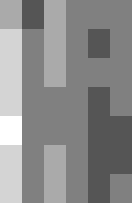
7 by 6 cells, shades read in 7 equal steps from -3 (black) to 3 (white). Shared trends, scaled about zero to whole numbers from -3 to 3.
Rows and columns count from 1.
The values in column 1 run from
1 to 3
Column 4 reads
0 0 0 0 0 0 0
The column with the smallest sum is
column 5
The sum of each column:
14 -1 5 0 -5 -2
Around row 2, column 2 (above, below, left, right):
-1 0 2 1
